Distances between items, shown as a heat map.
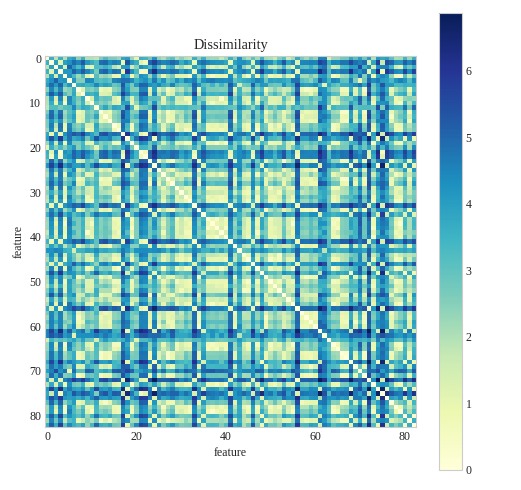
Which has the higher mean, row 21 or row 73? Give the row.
21
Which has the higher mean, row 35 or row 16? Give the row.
35
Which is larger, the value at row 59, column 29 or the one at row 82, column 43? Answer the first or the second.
the second
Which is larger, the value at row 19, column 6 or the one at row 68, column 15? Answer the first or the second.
the second
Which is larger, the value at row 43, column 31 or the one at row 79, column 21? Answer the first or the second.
the second
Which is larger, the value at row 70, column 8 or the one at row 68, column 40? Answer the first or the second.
the second
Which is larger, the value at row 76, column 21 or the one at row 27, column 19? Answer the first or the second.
the first
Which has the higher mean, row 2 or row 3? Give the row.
3
